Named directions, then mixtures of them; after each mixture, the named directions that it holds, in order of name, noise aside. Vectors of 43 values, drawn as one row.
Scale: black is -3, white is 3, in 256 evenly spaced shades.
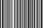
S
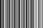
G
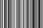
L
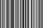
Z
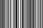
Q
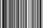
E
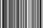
E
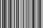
E, L, Q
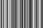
E, L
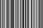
Z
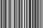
Z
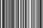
E, Z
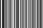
E, Q, S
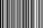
G, S, Z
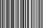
Z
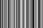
G, L, Q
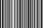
S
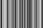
E, L
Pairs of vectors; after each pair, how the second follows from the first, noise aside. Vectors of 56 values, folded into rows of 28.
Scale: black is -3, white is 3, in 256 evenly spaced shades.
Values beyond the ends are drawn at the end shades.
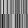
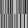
reversed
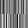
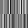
reversed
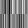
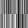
reversed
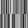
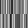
negated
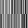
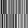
reversed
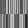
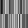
reversed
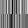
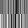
reversed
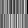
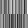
negated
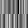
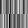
reversed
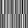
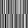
reversed
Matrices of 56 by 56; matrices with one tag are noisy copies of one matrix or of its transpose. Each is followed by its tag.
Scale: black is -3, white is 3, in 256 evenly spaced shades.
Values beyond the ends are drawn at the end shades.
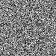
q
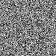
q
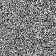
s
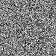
q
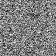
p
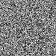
q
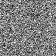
p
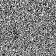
p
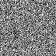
p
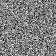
s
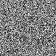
q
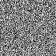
p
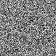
q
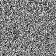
p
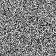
q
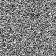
p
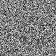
q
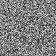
q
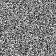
s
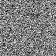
p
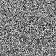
q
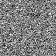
p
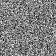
s
